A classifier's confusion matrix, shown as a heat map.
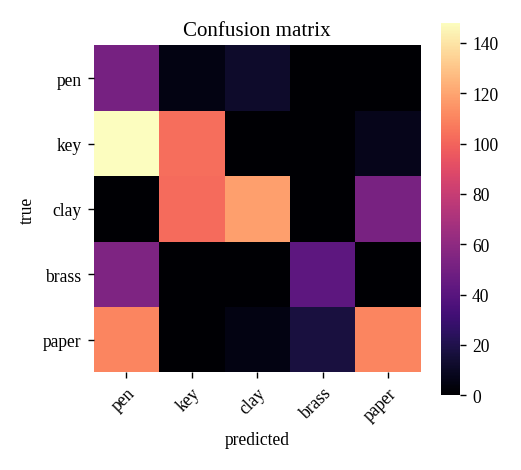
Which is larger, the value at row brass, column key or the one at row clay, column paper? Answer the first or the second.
the second
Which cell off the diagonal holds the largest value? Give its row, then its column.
key, pen
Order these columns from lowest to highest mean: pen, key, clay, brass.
brass, clay, key, pen
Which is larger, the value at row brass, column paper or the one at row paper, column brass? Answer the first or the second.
the second
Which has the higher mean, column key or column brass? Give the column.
key
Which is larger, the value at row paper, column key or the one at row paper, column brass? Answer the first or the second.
the second
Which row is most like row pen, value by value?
brass
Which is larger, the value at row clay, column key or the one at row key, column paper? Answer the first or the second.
the first
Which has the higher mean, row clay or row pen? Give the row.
clay
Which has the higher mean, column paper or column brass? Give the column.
paper
